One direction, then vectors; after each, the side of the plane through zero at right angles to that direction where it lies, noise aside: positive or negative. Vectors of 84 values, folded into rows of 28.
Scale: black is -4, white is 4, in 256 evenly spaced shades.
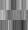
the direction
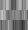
positive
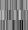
positive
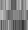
positive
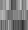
positive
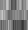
positive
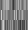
positive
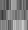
negative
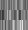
negative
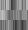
positive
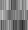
positive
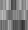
positive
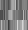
negative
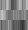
positive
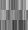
positive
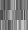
negative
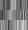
negative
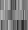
positive
